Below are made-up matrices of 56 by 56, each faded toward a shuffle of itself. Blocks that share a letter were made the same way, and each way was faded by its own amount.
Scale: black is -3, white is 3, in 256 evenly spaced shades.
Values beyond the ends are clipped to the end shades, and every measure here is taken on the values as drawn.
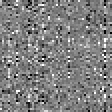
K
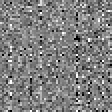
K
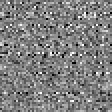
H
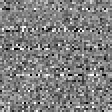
H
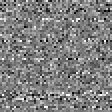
H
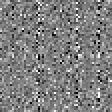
K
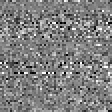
H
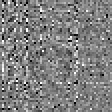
K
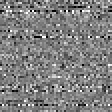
H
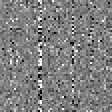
K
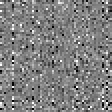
K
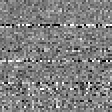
H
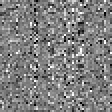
K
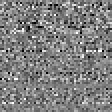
H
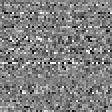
H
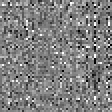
K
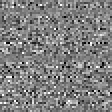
H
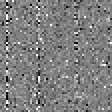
K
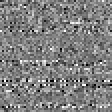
H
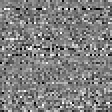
H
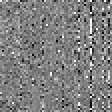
K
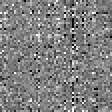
K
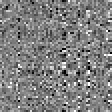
K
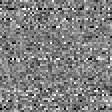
H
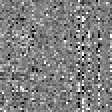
K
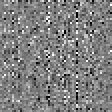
K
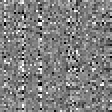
K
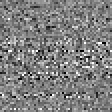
H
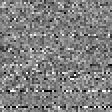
H
